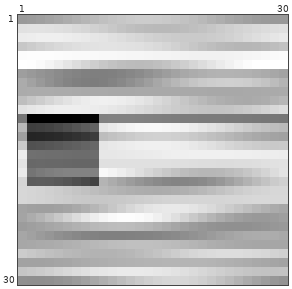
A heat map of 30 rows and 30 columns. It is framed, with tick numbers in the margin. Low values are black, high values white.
Ninth with the lowest average: middle left. Histogram: skewed, a long tail of low values. Roughest part: middle left. Grain: streaks across. Odd patch: lower, in the middle left.
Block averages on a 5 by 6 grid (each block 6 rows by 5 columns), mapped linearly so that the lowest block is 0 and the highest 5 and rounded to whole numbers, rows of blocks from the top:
554444
223333
005544
334333
333333
